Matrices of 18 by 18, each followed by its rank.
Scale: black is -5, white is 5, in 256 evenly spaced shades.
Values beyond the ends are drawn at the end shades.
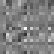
two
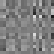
two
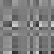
one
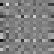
two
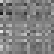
two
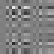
one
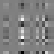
one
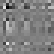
two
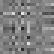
two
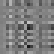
two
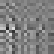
two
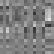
two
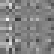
two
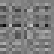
two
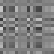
one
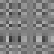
one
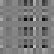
one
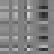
one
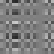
one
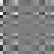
one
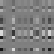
one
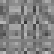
two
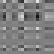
one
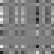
one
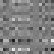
two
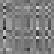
two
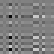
one
